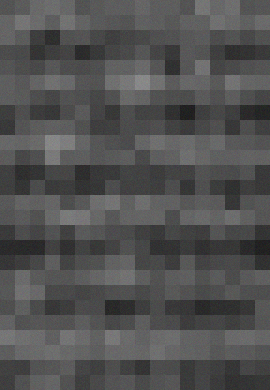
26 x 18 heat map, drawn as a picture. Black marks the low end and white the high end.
Average level on the scale: 30%. Grain: streaks across. Stripes: horizontal, repeating 6 times.
